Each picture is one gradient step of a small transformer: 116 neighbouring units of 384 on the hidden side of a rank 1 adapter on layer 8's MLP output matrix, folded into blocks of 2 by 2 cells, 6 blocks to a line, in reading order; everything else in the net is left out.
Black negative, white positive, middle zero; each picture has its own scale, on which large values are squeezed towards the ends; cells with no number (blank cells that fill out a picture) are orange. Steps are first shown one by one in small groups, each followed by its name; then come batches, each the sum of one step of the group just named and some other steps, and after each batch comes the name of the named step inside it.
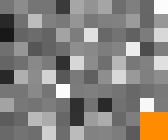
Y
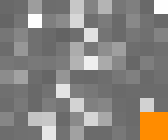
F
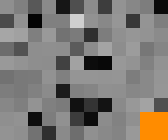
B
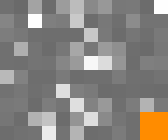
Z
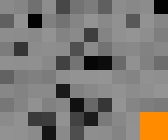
B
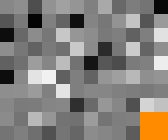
Y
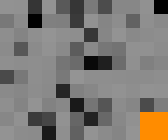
B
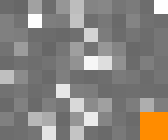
Z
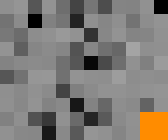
Y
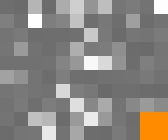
Z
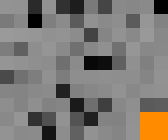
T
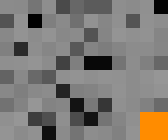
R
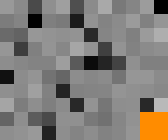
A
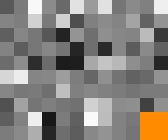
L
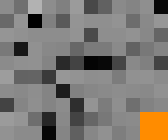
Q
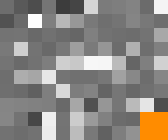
R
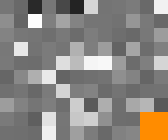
T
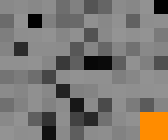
R
